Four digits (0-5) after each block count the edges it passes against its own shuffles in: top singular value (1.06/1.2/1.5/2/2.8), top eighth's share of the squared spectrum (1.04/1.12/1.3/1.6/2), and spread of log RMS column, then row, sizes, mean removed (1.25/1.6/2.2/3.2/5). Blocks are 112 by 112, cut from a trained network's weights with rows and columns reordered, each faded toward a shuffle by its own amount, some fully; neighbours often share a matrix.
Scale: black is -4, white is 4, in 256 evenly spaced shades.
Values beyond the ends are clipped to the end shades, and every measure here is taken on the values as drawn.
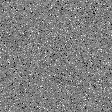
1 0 0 0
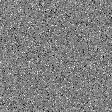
1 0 0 0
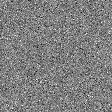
1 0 0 0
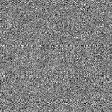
4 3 1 2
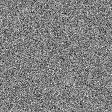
0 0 0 0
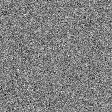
1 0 0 0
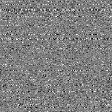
4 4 1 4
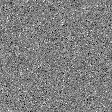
1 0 0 0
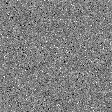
1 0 0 0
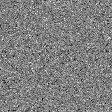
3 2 0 0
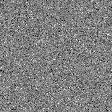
2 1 0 0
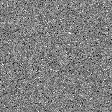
2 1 0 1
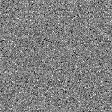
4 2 0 1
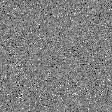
2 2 0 1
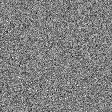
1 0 0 0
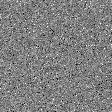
1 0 0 0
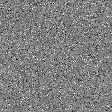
2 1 0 1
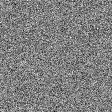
0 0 0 0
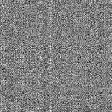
4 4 2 2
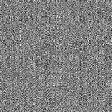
4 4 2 2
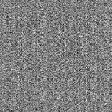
4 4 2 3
